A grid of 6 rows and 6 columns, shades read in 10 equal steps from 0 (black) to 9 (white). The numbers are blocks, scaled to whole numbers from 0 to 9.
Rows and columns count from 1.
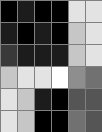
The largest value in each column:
8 8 8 9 8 8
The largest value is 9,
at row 4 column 4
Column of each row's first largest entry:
5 6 6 4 1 1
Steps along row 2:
down up down up up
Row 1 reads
0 1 0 0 8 8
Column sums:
26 24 11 10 34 34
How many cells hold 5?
1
